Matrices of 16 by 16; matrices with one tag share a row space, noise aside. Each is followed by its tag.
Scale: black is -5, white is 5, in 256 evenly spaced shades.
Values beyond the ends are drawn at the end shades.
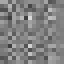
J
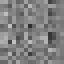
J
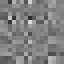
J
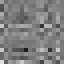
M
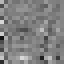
M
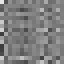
M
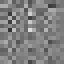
J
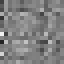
M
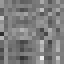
M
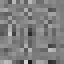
J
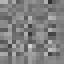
J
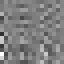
M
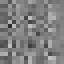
J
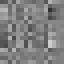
J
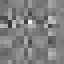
J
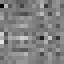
M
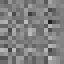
J
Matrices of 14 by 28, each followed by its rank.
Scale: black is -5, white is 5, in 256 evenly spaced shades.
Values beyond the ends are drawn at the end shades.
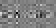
two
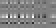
one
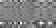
two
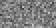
full rank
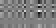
one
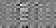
two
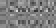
two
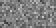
full rank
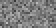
full rank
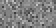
full rank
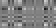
one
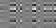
one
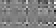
two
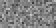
full rank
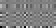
one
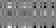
one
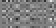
two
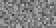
full rank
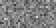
full rank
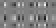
one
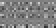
two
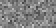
full rank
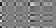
one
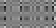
one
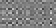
two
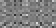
two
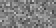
full rank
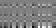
one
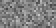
full rank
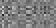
two
